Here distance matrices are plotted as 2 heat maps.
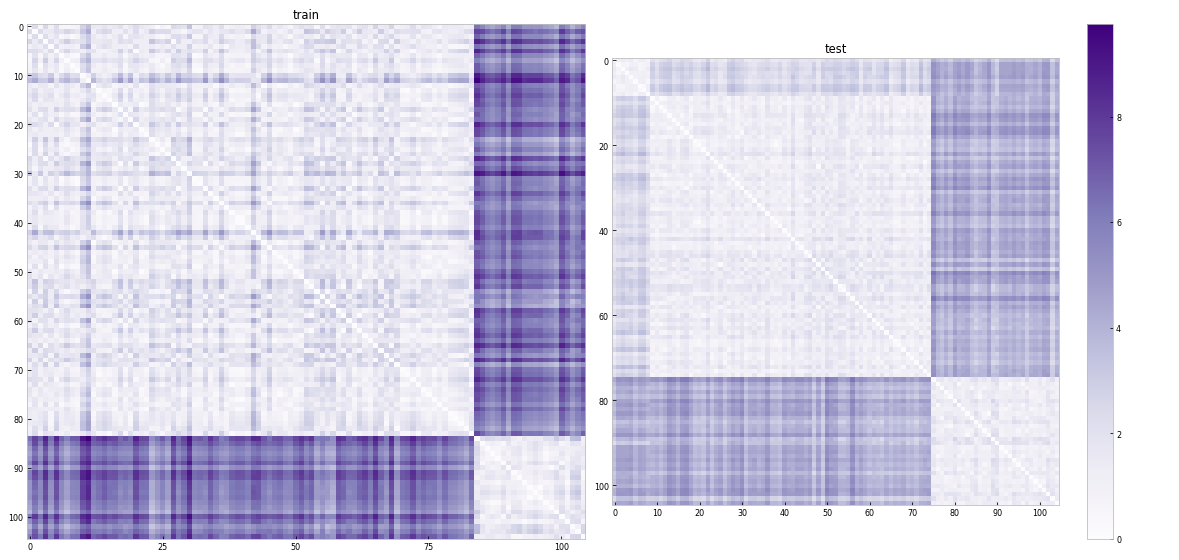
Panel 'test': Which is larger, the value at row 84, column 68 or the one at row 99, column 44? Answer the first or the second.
the second
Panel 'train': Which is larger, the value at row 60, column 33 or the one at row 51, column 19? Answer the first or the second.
the second
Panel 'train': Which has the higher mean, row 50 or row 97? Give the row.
97
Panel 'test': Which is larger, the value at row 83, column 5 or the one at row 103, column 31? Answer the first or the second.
the first
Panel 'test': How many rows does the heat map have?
105
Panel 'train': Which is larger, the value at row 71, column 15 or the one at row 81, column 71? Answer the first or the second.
the second
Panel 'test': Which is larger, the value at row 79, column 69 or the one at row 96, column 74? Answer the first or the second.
the second
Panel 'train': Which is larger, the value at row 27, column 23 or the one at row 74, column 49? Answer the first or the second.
the first
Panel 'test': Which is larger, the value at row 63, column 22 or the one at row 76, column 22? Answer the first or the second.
the second
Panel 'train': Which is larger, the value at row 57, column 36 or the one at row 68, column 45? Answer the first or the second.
the second
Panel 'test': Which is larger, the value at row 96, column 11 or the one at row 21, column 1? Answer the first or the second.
the first
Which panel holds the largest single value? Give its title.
train
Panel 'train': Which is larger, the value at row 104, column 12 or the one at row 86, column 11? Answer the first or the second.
the second
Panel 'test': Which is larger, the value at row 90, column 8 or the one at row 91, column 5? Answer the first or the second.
the second
